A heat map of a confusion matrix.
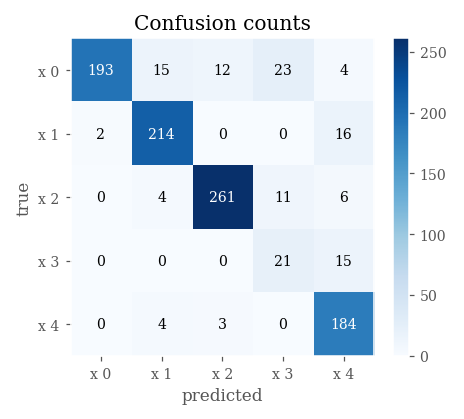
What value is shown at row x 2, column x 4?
6
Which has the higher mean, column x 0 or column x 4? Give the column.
x 4
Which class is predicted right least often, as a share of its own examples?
x 3
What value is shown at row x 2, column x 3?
11
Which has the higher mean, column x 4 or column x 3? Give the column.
x 4
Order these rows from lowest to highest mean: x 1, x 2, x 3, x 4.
x 3, x 4, x 1, x 2
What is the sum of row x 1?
232
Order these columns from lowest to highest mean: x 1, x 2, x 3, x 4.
x 3, x 4, x 1, x 2
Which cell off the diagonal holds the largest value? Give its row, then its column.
x 0, x 3
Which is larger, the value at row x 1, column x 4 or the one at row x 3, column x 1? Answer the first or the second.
the first
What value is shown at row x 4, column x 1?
4
